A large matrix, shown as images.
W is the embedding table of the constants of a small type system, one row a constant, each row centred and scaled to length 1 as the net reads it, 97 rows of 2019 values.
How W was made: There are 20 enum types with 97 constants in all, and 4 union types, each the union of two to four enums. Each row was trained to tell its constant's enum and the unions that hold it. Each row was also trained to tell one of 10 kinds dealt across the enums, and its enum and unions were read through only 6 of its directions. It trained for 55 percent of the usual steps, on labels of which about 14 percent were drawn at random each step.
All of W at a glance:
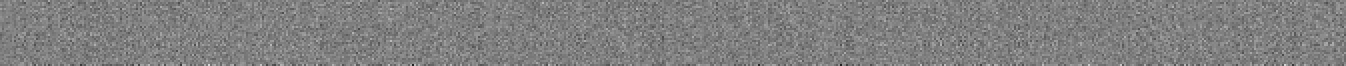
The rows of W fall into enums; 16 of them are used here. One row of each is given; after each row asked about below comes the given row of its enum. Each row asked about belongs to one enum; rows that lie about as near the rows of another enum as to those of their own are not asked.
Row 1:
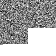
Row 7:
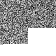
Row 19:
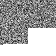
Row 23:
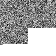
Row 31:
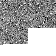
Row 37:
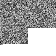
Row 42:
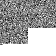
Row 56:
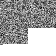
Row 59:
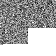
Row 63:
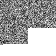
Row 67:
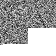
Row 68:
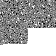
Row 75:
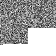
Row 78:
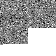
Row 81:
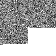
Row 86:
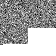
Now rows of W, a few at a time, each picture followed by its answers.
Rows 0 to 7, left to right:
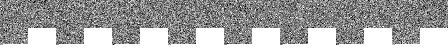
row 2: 81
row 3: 75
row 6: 78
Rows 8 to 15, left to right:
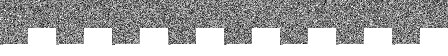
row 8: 59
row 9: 7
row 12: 78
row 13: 23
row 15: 75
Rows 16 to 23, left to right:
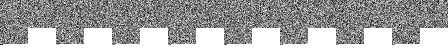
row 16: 1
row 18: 31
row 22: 1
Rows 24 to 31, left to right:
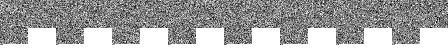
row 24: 56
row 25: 31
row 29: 67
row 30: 37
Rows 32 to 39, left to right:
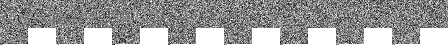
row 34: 86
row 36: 1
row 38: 67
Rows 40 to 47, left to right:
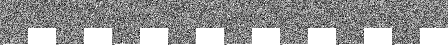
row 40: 75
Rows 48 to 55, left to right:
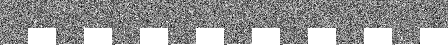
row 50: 1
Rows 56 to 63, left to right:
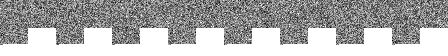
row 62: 75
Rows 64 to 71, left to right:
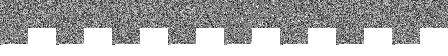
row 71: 59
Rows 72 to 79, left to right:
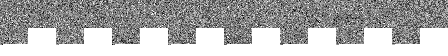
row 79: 31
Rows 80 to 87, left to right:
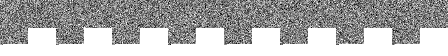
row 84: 63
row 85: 78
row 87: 78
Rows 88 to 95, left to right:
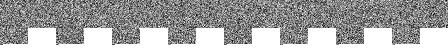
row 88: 86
